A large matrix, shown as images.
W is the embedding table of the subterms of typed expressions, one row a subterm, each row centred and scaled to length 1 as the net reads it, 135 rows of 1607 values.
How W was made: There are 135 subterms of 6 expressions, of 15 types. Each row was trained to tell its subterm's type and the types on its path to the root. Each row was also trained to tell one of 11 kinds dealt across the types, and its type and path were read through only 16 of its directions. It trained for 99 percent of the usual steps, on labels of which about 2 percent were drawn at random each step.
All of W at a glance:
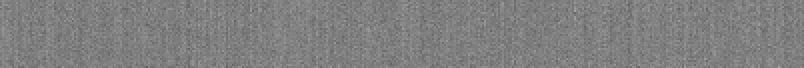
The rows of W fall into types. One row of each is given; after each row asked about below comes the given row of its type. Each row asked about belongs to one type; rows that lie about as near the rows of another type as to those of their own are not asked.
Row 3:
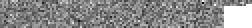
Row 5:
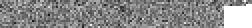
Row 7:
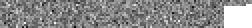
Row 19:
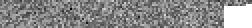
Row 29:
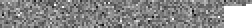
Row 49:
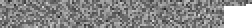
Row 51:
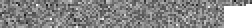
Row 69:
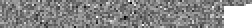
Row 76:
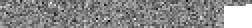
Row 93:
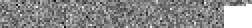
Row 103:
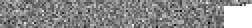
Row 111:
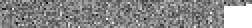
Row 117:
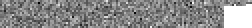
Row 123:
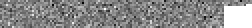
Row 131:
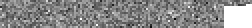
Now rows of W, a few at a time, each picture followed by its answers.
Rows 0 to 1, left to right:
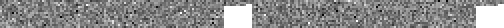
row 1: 7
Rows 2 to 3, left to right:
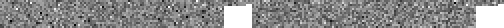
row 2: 123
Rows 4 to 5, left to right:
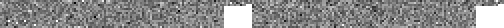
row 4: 19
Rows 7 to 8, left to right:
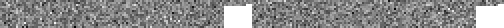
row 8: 76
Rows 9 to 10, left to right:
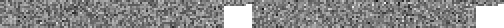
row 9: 76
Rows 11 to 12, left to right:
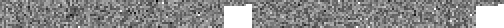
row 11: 49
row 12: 29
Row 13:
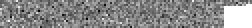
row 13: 3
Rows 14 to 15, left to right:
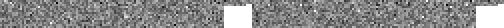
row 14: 93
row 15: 7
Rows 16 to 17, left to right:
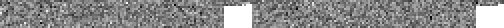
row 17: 19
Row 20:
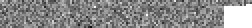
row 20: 49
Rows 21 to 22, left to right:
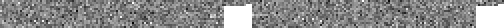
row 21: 69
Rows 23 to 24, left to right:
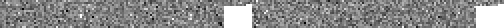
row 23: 69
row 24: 93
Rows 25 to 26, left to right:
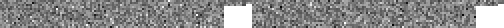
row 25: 29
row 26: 5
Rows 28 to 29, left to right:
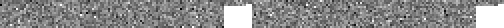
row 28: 19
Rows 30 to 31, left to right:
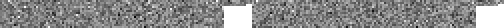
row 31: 5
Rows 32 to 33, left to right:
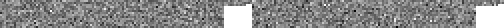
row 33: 49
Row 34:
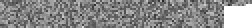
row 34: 19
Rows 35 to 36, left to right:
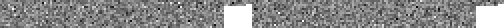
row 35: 93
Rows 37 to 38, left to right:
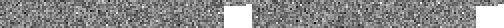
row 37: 7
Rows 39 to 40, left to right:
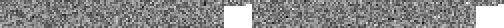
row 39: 76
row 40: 111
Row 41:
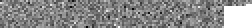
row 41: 123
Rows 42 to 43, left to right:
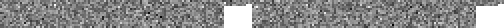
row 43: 51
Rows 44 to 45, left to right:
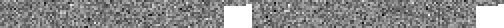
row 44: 123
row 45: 51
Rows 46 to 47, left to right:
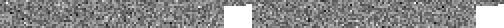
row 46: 5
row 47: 29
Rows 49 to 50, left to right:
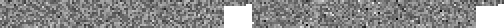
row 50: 51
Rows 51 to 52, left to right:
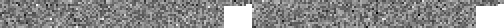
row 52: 49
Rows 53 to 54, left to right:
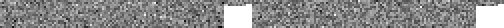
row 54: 51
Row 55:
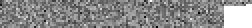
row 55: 117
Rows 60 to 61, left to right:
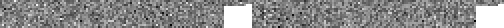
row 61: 3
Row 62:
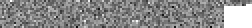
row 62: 29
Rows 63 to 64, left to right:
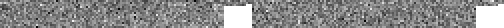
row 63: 5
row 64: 51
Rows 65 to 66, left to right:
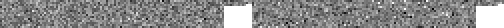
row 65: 7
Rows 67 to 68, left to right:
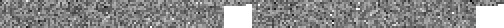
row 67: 117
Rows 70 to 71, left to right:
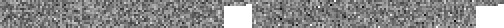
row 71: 5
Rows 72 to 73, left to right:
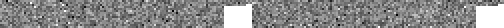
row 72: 49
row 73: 103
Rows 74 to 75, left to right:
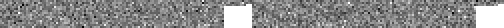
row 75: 3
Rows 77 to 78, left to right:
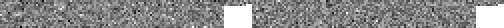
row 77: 93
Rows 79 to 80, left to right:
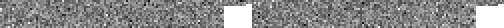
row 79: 76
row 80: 3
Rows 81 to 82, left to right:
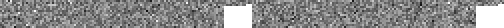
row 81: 93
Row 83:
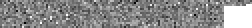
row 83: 3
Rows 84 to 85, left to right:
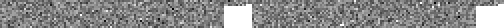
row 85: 111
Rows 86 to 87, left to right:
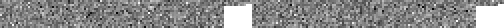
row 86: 123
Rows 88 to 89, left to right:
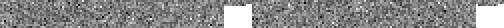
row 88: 5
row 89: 76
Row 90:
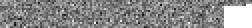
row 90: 29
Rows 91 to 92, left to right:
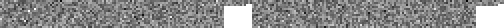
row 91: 19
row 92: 103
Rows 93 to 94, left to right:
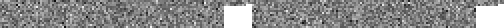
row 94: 93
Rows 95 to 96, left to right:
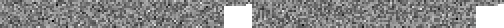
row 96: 3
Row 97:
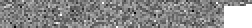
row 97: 49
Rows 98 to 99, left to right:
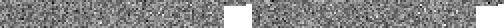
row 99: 7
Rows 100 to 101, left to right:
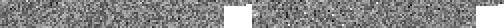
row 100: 123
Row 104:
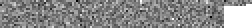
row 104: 117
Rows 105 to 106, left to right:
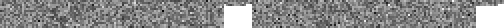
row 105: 49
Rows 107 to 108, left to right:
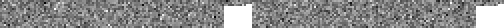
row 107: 51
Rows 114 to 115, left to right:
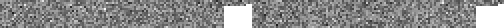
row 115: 131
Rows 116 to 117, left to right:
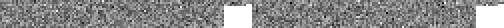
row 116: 111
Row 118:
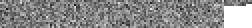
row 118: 51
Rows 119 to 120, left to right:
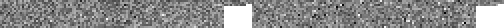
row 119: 5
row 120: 123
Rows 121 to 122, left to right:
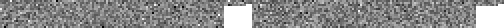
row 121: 19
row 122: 111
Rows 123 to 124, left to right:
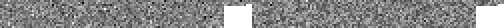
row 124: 76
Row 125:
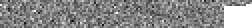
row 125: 3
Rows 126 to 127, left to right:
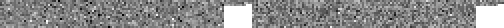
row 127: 7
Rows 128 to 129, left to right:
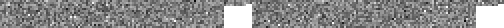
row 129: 19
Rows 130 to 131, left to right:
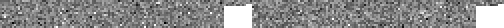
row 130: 76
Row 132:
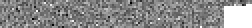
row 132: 29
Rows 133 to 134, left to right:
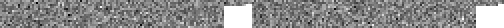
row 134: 117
